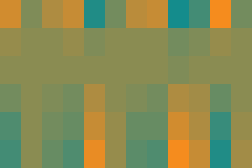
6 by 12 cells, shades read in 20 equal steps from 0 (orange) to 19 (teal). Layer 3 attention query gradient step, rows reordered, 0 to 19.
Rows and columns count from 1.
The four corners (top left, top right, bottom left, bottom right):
3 11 15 7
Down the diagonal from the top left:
3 9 9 11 4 8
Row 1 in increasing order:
0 3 4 4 5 6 10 11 11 15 18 19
